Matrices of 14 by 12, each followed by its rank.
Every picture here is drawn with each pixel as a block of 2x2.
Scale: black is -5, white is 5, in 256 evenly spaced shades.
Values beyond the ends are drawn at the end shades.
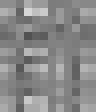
two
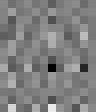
two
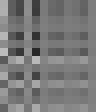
one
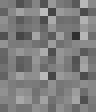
two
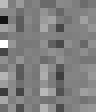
two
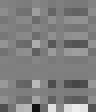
one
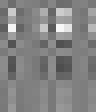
one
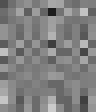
two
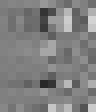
two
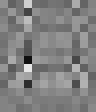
two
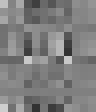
two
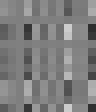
one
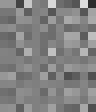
two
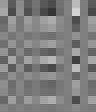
one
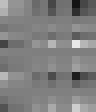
one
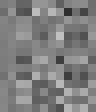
two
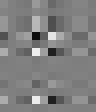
one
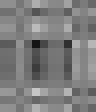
one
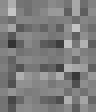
two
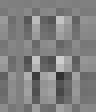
one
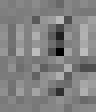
two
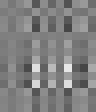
one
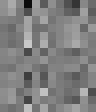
two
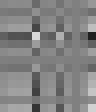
one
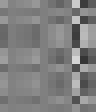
one
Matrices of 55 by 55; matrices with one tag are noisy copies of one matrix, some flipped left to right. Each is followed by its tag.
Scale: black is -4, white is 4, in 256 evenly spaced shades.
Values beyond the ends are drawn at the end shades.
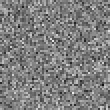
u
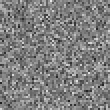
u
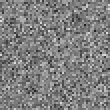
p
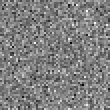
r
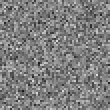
u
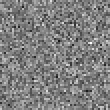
u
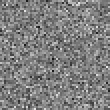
r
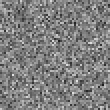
u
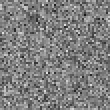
p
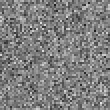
p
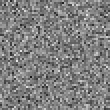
r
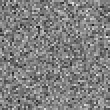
r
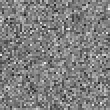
p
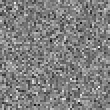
u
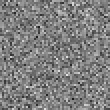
r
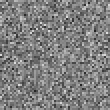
p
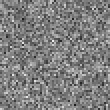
u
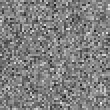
p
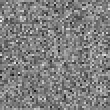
p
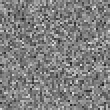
u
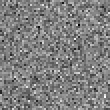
r
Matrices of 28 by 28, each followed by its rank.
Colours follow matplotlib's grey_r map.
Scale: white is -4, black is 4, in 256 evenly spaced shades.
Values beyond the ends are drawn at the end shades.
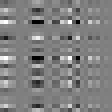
one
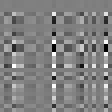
one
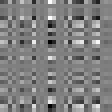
one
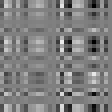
one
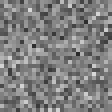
full rank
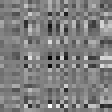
two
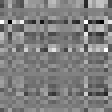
two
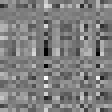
two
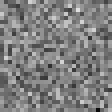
full rank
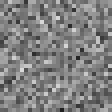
full rank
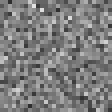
full rank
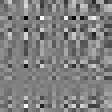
two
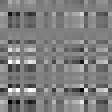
one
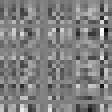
two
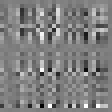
two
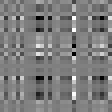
one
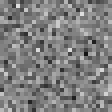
full rank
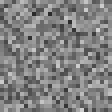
full rank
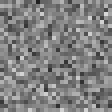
full rank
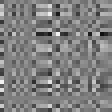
two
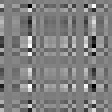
one
